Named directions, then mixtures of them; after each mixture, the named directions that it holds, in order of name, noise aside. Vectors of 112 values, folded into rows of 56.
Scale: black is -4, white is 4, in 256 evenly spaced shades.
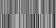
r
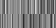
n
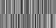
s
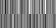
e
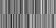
n, s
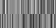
n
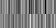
e, n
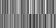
e, n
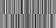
s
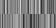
n, r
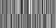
e, s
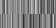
n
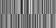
e, s
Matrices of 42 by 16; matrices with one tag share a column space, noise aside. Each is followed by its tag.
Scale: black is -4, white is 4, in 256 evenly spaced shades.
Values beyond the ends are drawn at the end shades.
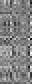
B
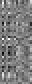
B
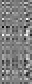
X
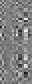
X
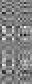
X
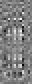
X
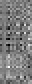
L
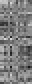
B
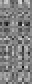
B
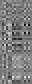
L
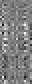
L
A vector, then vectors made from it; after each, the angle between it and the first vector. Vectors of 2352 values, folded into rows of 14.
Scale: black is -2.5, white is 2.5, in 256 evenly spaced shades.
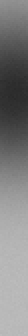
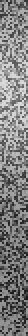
partly opposed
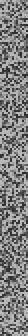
orthogonal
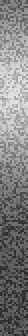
nearly opposite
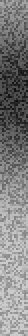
nearly parallel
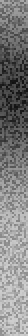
nearly parallel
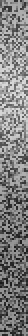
partly opposed
